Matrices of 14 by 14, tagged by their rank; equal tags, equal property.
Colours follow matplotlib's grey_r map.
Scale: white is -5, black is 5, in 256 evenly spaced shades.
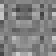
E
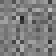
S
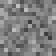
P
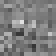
S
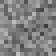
P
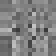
E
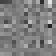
S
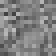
S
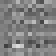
S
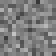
P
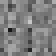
S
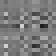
E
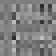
E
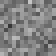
P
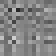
E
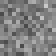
P
